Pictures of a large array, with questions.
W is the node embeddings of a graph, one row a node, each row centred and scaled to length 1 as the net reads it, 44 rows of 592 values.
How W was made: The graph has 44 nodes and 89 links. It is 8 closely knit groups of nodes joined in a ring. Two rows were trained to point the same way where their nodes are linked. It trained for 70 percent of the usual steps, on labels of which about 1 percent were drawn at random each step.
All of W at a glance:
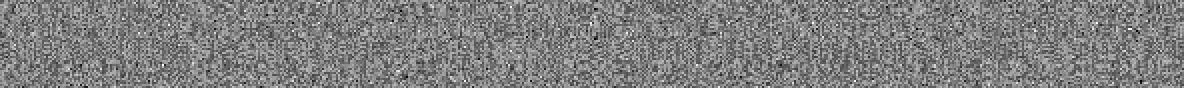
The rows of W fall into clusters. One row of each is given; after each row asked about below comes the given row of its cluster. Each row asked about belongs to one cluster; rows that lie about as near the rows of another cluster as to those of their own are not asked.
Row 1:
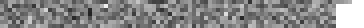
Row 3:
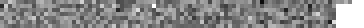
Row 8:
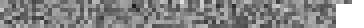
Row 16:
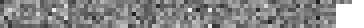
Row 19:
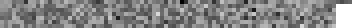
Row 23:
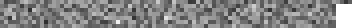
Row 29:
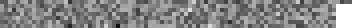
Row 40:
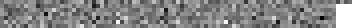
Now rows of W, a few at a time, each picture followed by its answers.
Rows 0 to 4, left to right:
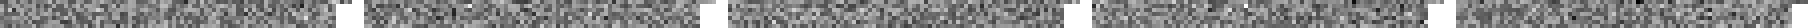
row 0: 29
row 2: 3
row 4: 19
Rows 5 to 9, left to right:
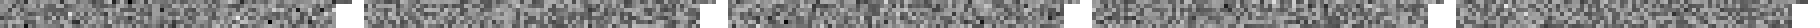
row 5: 19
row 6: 3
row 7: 16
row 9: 23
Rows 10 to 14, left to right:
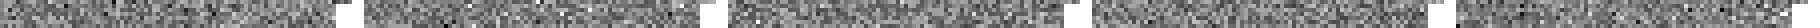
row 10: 19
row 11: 1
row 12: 8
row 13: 1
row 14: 16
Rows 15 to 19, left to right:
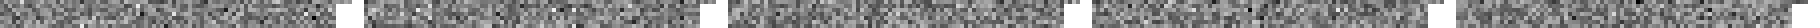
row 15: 1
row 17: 16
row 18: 29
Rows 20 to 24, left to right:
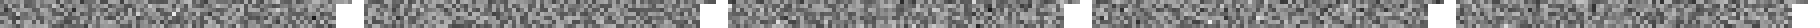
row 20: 1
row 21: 23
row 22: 29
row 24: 29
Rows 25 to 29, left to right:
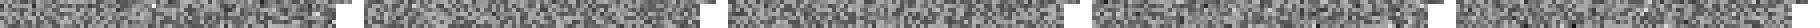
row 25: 3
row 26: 23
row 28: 3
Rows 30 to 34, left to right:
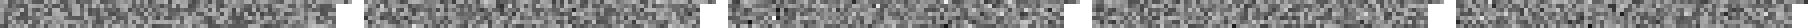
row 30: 8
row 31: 8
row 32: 40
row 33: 40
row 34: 29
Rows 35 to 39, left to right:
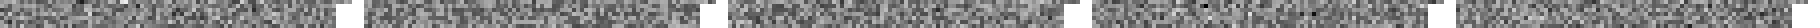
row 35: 40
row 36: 8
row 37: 19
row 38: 3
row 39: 23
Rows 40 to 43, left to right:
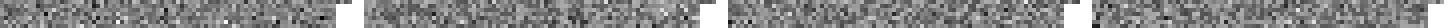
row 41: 19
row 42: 29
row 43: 8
